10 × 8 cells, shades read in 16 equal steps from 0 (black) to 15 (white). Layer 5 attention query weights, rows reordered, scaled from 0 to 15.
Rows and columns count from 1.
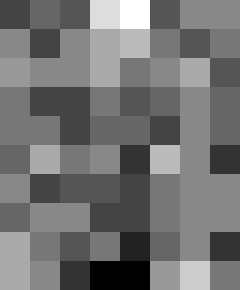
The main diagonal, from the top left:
4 4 8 7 6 11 8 8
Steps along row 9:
down down up down up up down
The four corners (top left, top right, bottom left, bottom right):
4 8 10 7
